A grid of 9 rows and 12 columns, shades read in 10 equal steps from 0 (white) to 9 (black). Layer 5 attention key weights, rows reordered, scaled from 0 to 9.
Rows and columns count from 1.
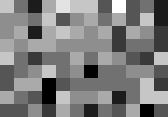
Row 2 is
4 4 5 2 6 4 3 5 3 6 2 8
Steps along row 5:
up up down same down up down up up up down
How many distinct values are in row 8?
7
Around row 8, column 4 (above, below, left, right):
9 7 6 2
